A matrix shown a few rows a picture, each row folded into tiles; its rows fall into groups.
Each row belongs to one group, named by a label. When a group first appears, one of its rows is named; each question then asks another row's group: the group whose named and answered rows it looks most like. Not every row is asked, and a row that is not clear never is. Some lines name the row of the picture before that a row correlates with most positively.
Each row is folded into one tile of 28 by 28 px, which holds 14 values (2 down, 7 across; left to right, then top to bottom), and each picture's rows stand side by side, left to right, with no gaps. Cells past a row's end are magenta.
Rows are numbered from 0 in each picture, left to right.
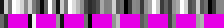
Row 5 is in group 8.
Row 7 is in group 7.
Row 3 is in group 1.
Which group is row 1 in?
7
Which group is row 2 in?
8
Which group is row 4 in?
7
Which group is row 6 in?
8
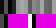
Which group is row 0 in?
1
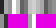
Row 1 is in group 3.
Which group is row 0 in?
8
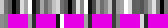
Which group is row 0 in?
7
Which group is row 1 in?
1
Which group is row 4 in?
8
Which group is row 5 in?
8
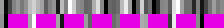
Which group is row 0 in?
1
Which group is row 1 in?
3
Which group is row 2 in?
8
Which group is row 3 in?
8
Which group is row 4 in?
8
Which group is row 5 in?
7
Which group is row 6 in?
3
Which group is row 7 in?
1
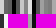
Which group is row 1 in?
1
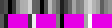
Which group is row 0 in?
1
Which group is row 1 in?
7
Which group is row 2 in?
1
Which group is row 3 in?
3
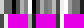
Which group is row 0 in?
7
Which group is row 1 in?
1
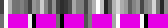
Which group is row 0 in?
3
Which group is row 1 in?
8
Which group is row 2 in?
1
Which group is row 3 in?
8
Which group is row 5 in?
8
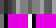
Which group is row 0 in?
1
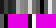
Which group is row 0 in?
1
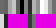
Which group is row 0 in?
8
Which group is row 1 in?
8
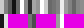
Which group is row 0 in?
7
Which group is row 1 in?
8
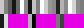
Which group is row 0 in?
7
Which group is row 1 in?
8
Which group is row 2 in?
8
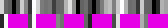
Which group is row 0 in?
7
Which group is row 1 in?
3
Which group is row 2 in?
8
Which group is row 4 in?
3
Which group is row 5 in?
7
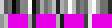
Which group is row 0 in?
7
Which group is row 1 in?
1
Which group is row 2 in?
8
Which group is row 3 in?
3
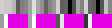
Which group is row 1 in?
3
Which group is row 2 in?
7
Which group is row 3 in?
7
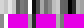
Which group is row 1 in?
1
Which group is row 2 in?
7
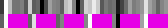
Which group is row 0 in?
3
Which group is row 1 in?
7
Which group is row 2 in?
8
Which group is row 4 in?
1
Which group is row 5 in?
3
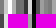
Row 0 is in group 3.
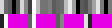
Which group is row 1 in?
3
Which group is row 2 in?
8
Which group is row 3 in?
8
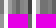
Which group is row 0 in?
3
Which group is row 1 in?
3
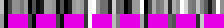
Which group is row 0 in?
1
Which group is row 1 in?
1
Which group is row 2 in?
1
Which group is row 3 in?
3
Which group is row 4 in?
7
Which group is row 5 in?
1
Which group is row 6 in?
8
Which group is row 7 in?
7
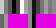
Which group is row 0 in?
7
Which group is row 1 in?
1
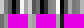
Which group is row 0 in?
7
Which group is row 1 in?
7
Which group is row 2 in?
1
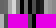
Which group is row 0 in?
8
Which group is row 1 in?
1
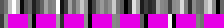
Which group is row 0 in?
8
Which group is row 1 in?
1
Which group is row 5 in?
1
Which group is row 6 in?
8
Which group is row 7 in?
8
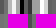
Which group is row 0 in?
8
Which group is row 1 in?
8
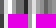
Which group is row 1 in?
3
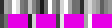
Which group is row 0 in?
8
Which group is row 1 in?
7
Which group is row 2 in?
3
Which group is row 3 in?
3
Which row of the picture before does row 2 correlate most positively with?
0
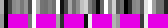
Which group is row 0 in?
1
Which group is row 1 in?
3
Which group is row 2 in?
1
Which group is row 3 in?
7
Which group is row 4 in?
7
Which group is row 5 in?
3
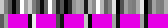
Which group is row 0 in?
7
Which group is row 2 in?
1
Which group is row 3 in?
8
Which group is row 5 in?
1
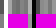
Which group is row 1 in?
1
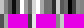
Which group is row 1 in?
3
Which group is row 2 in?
7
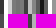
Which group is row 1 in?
7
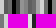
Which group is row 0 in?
7
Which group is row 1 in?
8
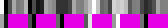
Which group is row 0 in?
1
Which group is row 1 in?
1
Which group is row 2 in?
1
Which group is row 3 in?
3
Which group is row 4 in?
3
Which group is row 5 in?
1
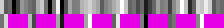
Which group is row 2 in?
1
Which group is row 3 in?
3
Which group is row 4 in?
3
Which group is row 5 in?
1
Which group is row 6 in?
8
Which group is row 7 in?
3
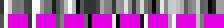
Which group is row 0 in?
3
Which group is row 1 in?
3
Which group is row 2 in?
8
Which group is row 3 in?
1
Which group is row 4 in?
8
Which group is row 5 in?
7
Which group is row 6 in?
3
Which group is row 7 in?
7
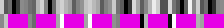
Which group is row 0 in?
7
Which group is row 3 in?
3
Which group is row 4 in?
7
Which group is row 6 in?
7
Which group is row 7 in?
7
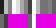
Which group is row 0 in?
8
